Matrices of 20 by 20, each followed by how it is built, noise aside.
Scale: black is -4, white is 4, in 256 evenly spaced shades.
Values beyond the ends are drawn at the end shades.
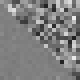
upper triangular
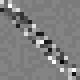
banded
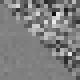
upper triangular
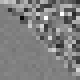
upper triangular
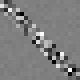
banded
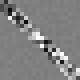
banded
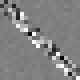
banded
